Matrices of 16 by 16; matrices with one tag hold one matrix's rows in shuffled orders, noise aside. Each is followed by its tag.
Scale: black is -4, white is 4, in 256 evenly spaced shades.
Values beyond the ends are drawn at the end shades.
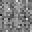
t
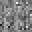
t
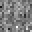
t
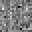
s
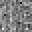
s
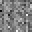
t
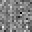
s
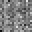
t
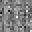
t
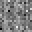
t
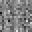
t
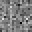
s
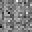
t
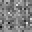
t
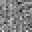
s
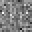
s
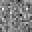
s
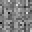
t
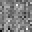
t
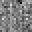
s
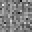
s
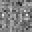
s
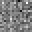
s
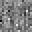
t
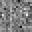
s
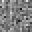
s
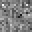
s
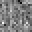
s
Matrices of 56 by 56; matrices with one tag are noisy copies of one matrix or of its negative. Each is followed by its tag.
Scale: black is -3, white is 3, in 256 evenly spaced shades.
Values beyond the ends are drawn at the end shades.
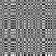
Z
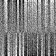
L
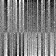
L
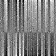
L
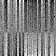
L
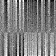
L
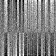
L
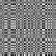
Z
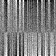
L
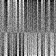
L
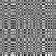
Z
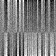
L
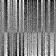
L
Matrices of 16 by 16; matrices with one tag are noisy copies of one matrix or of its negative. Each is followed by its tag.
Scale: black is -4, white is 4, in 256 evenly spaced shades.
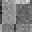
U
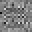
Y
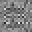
Y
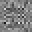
Y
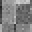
U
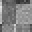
U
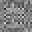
Y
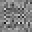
Y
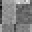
U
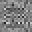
Y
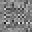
Y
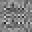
Y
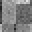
U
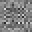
Y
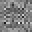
Y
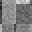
U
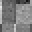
U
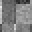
U
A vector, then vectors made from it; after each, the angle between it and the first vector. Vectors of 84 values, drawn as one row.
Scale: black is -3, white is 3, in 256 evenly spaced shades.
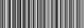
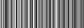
nearly opposite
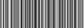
partly opposed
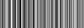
nearly parallel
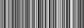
orthogonal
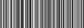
partly opposed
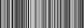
orthogonal
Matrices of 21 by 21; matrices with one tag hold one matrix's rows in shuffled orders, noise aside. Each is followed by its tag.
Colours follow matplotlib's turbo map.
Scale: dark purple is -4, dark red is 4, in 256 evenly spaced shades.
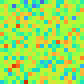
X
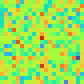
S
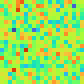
X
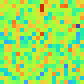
S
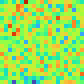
X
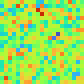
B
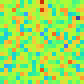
S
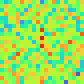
S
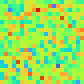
B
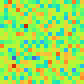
X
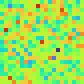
B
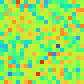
B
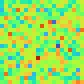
B
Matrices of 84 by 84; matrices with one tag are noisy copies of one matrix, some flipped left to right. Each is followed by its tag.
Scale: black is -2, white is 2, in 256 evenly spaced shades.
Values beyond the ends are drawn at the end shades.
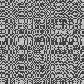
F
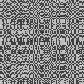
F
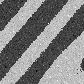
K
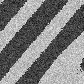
K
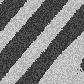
K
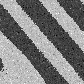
K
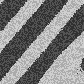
K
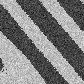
K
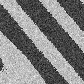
K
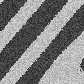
K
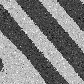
K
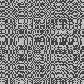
F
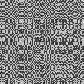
F
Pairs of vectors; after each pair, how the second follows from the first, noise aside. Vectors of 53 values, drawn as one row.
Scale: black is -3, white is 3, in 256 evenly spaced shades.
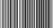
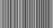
shrunk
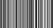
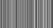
shrunk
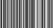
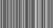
shrunk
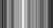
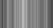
shrunk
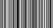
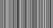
shrunk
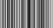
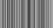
shrunk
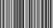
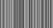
shrunk
